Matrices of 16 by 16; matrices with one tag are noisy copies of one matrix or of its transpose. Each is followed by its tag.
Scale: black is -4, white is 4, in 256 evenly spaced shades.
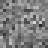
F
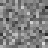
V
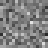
V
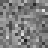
F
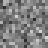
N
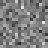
V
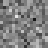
N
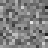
V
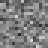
N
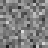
V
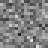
N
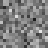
N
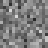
N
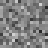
V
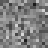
F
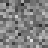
N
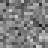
N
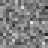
V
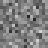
N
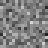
V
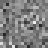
F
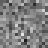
F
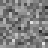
V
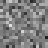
V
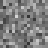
N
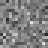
V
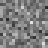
V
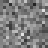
F
